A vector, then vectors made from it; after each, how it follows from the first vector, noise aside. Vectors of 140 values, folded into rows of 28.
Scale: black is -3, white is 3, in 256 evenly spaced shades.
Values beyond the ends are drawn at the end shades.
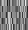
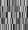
copied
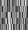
copied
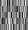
copied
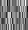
copied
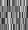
copied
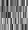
sign-scrambled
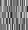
sign-scrambled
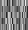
copied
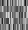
sign-scrambled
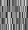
copied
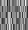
copied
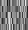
copied
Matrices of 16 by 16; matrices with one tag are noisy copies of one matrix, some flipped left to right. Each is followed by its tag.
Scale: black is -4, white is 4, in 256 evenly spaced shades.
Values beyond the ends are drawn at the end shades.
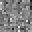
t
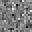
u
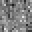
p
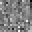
t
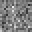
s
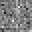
s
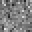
p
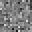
t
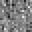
p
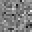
u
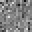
p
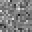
u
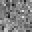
p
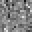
p
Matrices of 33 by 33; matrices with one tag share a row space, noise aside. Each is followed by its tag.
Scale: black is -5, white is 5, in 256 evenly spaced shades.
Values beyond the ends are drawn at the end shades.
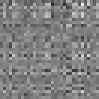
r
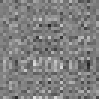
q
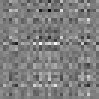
q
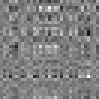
q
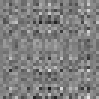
q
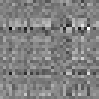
r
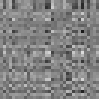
r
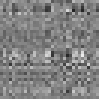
r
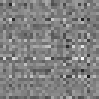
r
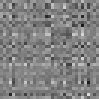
r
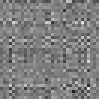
r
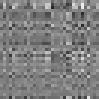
r
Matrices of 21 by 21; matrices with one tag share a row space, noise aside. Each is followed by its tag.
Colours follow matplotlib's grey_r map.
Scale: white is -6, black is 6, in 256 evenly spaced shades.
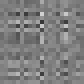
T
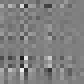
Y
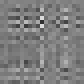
T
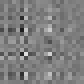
Y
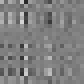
Y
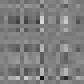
T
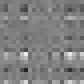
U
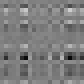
U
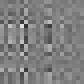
Y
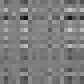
U
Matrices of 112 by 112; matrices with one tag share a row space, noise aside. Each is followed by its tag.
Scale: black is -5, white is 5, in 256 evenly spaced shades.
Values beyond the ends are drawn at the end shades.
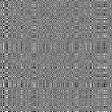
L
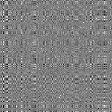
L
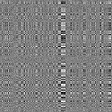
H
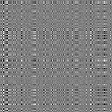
L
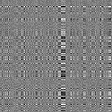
H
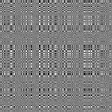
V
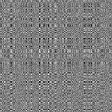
V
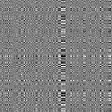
H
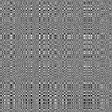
V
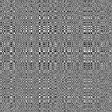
V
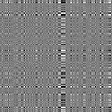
H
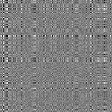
L
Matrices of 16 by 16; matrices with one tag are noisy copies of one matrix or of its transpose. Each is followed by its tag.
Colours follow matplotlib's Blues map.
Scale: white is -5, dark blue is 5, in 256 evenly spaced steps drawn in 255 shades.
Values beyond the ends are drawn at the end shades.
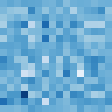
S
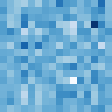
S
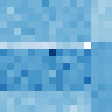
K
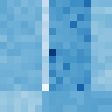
K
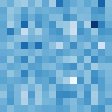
S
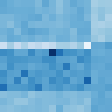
K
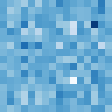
S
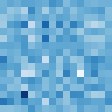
S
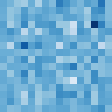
S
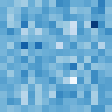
S
